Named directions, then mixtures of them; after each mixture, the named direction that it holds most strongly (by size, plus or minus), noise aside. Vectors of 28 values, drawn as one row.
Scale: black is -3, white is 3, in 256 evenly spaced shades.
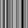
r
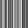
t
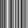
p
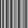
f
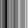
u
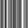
r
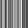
t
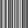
t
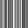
t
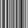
t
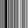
u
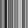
t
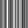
t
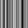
r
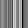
t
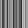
t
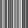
t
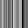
t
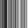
u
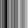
u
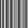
f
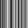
p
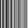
f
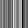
t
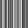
t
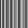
f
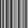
f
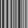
f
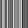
t
